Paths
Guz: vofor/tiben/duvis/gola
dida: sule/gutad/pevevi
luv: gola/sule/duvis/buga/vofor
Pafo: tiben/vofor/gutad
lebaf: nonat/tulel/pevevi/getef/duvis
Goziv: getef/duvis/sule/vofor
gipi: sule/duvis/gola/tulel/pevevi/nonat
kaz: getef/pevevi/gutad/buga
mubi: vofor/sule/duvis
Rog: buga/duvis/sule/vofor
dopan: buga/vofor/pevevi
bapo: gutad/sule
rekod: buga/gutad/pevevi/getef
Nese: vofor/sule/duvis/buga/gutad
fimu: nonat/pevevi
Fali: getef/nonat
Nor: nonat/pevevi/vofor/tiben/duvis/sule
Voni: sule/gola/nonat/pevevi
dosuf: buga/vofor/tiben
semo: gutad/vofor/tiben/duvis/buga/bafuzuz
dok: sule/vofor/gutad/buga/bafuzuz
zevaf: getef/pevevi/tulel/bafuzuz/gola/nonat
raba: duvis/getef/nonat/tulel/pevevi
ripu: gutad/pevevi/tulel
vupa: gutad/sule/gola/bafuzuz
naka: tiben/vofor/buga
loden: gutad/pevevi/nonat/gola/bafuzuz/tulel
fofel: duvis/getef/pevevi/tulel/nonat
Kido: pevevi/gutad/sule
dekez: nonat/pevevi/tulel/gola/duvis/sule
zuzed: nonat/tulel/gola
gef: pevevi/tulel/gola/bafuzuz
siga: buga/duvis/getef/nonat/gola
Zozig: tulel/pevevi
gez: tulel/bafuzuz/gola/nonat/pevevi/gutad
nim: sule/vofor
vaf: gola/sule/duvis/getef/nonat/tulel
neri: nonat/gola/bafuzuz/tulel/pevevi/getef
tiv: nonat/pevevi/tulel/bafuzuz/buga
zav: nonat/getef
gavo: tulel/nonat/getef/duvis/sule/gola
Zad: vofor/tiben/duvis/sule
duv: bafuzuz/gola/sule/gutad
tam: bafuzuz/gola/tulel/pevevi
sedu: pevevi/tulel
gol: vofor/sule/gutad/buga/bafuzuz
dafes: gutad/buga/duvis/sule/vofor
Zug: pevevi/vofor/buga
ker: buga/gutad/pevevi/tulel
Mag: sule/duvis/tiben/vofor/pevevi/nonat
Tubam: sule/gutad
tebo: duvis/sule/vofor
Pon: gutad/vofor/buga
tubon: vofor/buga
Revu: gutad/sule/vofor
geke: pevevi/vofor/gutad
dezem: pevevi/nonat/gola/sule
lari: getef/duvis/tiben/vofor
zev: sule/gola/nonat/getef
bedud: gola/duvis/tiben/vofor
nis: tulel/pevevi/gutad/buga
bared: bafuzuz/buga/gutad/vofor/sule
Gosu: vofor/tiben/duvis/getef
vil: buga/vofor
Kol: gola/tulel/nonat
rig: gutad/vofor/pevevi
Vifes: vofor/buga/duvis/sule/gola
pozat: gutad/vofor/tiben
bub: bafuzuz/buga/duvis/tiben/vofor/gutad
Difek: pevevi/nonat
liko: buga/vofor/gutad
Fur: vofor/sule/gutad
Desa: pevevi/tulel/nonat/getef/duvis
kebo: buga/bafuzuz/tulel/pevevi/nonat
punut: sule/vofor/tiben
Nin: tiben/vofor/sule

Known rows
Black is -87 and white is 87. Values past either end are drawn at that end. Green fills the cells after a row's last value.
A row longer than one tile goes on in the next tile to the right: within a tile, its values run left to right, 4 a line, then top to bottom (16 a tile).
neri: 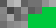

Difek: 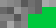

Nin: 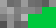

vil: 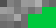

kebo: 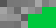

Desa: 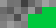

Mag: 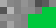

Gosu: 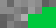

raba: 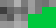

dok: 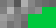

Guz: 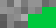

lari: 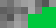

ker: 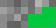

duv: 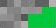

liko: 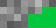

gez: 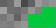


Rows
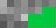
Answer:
Pafo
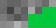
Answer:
zevaf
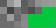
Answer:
Kol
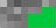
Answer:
Kido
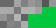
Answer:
bub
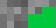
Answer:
Zug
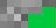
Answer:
Rog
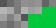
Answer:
bared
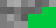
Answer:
vaf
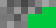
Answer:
sedu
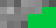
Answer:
gol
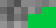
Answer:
kaz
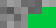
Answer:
fimu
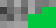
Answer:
fofel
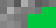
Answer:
nim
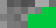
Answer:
nis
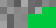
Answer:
bapo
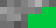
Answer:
dopan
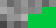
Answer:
naka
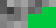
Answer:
zav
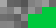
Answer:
geke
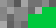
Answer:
Revu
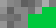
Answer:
loden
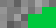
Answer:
rekod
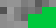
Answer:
gipi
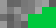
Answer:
rig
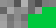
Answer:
Tubam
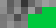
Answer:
gef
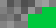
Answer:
Zozig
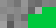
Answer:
vupa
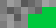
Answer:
tiv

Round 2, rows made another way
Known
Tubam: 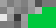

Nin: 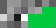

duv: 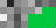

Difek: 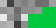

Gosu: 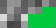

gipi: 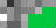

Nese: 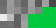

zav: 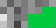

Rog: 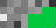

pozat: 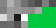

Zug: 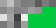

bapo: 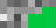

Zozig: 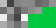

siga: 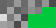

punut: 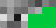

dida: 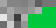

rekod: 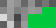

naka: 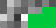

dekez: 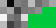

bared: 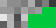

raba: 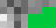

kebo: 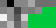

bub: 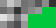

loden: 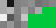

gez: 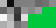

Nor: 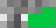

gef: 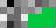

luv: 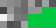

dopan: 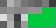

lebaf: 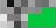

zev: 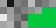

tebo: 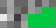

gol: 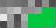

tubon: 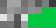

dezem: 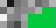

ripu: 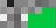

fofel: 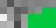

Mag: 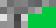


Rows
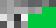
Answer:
rig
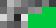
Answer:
dosuf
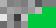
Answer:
Kido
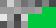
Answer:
Pon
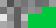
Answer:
fimu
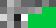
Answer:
Pafo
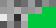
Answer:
Revu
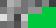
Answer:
vil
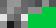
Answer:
Guz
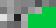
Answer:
nim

